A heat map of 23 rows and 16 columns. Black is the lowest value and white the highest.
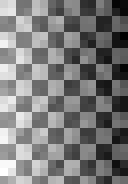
On average the colour sits 50% of the way up the scale. The top right is the ninth with the lowest average. The field climbs toward the left. The field is checkered.
